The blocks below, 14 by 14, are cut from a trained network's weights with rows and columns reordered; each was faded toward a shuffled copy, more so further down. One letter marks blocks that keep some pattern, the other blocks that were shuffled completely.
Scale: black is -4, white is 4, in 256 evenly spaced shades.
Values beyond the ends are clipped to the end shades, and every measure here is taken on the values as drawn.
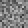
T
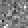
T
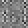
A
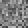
A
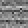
A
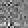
A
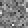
T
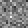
A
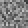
T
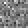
T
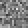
T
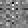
A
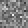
T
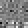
A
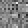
A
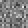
A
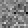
A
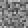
T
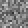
T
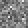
T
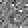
T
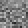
A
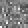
A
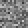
T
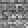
A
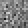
T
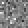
T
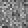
T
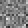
A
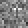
A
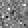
T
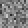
T
